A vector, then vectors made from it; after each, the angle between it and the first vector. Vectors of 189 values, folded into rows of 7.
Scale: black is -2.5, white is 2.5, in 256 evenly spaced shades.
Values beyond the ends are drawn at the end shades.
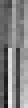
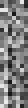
partly opposed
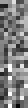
partly aligned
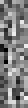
partly aligned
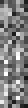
partly opposed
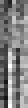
nearly parallel
